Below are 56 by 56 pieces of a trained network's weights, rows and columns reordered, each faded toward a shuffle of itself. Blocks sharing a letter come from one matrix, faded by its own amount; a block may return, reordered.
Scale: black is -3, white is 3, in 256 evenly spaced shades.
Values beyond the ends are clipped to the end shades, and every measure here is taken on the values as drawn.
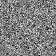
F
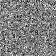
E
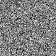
F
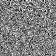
F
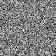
F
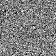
F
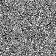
F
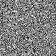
E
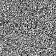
F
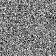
F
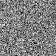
F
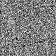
E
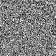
F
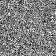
E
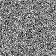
E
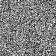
E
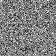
E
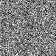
E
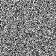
F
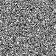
E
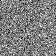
E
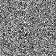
F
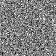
E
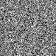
E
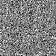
E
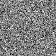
F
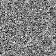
F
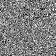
F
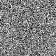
E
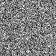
E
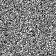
E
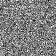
E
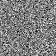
F
